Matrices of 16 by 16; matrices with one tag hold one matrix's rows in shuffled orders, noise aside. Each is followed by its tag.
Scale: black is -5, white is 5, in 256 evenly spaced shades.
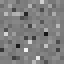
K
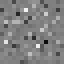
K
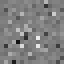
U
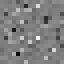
U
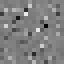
K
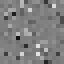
U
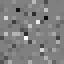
K
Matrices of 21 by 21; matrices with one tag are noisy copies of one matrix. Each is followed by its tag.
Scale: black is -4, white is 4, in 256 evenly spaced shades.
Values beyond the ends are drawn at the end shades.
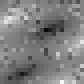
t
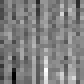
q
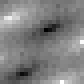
t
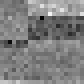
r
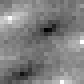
t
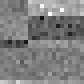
r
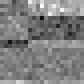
r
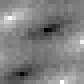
t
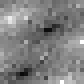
t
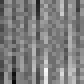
q
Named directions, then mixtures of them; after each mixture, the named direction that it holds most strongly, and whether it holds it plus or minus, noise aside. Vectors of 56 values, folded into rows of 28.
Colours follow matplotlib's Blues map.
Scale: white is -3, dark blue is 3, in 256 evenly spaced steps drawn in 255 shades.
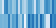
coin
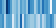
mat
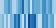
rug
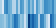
coin, plus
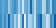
rug, minus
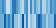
rug, minus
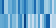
coin, minus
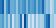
coin, minus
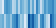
coin, plus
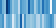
mat, plus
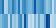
coin, minus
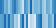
rug, minus
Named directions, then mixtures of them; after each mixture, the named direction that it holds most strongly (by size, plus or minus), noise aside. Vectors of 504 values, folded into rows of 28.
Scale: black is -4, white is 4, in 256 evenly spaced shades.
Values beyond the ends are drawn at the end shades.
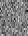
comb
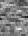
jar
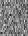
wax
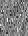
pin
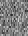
comb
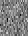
pin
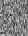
wax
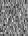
wax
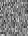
comb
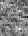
jar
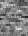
jar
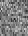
comb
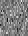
pin
